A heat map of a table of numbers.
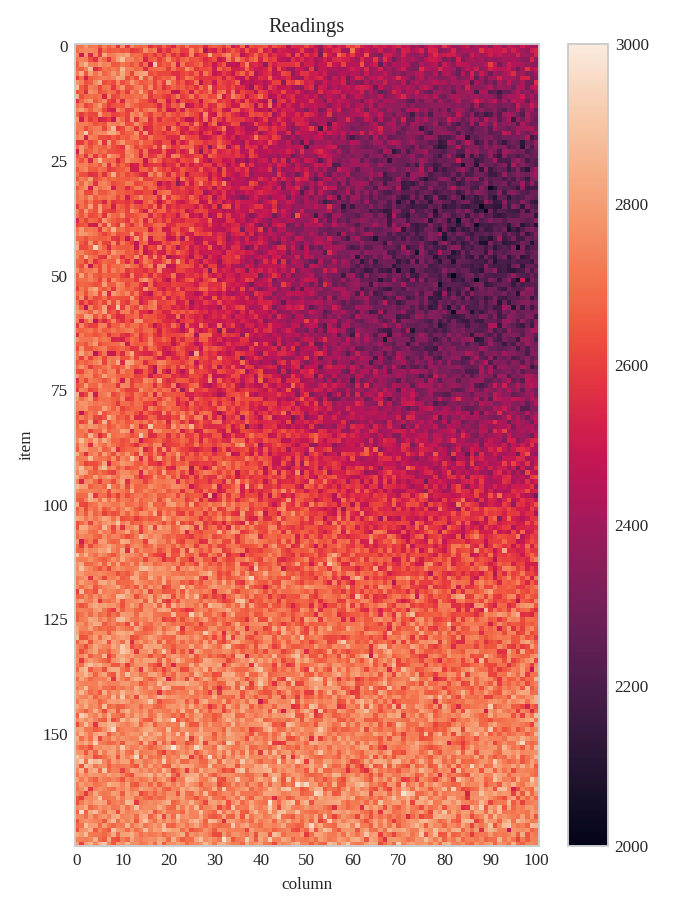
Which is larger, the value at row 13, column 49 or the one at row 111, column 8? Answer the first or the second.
the second
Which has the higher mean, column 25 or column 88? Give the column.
25
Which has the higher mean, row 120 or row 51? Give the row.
120
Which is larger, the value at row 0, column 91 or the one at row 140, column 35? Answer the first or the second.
the second
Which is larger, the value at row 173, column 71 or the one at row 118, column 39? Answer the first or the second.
the first
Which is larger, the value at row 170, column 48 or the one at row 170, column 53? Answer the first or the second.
the second
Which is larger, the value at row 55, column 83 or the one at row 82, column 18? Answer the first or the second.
the second
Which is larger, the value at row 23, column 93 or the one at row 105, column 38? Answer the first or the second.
the second
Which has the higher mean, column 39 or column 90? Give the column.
39
